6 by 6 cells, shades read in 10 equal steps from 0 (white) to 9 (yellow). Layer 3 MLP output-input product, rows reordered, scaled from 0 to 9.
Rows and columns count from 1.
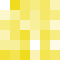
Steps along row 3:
up down up up down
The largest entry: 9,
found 2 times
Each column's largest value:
8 9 9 5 7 6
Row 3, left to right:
5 6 3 4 5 2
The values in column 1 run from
0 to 8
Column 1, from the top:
0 2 5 3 4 8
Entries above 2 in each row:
5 5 5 6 4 6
